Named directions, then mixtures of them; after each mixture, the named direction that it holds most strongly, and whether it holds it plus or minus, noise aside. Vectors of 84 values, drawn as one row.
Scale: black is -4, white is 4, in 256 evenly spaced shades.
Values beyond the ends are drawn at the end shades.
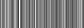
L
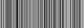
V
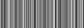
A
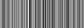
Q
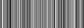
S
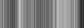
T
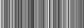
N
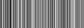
S, plus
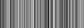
N, minus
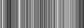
T, plus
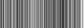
V, plus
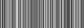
V, minus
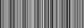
N, minus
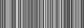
V, minus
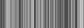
A, plus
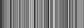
N, minus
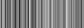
L, minus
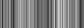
T, plus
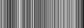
T, plus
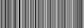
L, minus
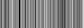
L, minus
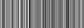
Q, plus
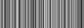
L, minus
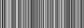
V, minus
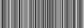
S, minus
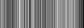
T, plus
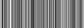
S, minus
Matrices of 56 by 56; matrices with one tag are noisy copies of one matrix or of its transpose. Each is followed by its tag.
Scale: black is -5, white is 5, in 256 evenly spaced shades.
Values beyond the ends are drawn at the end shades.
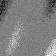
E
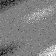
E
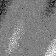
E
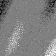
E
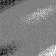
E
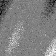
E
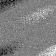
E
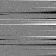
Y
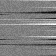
Y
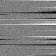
Y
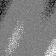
E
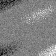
E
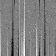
Y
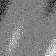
E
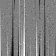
Y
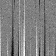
Y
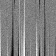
Y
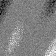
E
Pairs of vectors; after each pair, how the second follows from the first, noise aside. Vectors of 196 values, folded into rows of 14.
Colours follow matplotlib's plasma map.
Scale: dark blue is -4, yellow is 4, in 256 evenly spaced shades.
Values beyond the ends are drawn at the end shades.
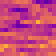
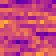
wrapped around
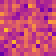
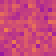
shrunk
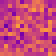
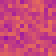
shrunk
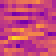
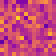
shuffled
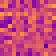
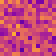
shuffled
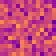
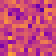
shuffled
